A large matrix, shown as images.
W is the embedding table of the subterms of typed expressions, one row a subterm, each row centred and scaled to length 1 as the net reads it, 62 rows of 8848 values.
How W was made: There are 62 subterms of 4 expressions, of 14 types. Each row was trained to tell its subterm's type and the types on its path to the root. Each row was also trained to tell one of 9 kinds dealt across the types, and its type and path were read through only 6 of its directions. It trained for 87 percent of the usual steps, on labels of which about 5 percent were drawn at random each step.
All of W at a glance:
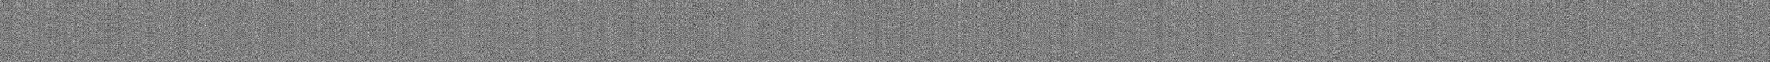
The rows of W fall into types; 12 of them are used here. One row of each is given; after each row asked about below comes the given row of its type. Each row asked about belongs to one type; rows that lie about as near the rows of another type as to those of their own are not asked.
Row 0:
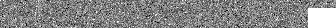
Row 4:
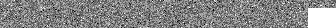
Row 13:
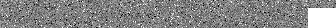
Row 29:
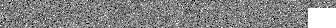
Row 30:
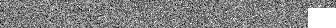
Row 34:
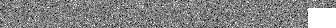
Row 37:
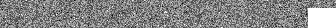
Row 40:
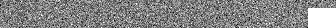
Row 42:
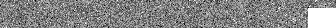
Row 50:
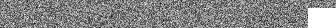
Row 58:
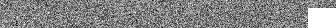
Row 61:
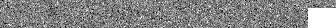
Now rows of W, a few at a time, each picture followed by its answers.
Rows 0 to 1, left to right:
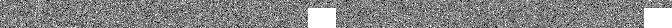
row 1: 34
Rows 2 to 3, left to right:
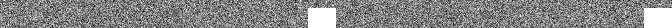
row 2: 0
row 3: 4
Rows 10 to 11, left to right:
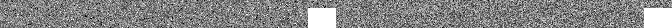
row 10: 0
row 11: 61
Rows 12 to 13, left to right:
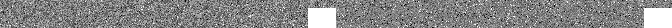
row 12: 34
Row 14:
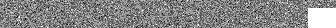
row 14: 58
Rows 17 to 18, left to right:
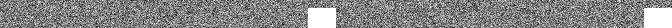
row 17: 30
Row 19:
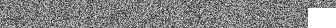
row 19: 37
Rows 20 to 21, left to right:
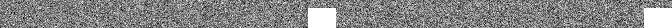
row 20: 34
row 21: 0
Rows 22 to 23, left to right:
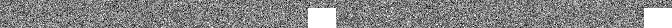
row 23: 37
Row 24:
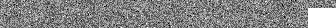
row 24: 4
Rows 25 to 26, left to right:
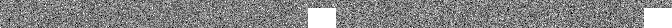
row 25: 4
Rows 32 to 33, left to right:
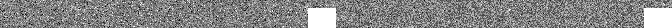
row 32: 0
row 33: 0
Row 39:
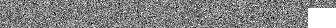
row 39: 37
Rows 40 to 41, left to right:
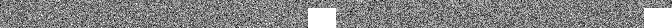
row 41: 13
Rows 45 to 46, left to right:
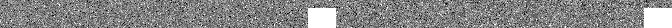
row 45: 61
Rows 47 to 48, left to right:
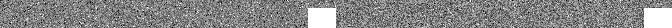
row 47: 4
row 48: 42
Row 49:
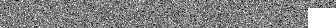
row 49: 34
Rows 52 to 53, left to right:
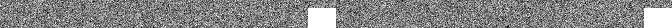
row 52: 30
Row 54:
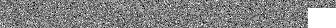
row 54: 13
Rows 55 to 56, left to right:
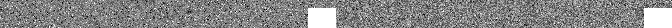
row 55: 30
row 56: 37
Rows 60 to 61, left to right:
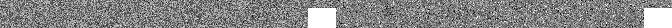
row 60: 37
